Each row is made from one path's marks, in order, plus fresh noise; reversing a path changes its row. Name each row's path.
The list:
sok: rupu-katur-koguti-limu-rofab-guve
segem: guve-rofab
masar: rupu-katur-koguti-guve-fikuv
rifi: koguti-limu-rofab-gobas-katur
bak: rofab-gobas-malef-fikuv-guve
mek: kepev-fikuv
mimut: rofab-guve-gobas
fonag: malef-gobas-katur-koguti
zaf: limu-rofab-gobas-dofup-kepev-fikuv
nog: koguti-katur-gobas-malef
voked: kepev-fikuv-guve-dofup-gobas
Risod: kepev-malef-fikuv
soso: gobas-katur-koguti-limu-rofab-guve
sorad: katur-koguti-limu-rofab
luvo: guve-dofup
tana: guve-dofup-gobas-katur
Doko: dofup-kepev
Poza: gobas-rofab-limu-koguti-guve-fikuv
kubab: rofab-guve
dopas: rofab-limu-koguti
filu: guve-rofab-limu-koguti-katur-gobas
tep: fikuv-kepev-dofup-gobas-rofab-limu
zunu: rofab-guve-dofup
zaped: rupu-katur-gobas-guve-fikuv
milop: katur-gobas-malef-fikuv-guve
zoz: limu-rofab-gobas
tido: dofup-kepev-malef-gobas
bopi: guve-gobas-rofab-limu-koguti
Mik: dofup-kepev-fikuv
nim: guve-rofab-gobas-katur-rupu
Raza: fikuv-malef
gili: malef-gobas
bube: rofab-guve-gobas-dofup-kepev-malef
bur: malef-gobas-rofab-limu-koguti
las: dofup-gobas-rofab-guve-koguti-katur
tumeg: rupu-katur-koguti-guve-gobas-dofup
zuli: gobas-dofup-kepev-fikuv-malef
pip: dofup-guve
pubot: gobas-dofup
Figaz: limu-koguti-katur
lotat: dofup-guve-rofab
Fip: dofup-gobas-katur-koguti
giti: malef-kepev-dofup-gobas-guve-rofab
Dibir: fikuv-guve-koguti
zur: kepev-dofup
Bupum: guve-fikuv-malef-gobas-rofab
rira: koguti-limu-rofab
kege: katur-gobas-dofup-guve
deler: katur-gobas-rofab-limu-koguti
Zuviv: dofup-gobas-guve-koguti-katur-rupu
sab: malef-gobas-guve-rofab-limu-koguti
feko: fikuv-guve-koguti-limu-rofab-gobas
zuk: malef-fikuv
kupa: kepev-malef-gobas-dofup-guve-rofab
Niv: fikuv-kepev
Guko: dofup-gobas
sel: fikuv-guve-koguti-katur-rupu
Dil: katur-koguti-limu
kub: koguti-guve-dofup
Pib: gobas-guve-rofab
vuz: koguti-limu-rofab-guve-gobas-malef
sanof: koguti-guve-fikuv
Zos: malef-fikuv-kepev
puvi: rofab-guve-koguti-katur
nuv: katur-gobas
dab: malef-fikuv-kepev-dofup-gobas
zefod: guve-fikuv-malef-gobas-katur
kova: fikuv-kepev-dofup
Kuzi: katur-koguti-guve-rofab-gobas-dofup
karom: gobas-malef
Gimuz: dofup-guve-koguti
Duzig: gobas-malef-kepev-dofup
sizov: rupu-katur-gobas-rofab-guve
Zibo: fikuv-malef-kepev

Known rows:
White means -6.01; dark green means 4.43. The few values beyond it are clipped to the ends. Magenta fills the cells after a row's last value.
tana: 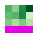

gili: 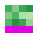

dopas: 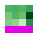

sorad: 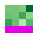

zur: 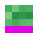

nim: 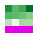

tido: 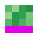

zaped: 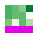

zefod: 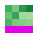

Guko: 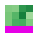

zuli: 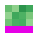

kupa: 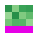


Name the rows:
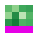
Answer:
dab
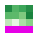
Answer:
mimut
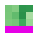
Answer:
pubot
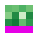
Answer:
Zibo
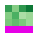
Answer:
sab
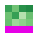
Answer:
Bupum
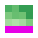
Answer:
Poza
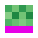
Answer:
voked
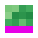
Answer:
Mik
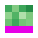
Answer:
bur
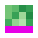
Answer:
feko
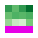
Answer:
filu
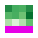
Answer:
kubab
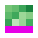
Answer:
sel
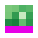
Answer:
Raza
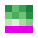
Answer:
bube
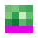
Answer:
zuk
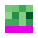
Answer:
tep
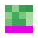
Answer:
Duzig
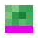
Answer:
Doko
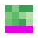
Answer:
karom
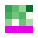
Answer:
sizov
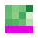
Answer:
nuv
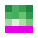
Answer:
segem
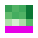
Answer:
zunu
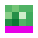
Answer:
Zos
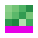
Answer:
Figaz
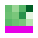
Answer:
kege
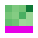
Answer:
deler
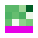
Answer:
sok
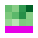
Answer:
las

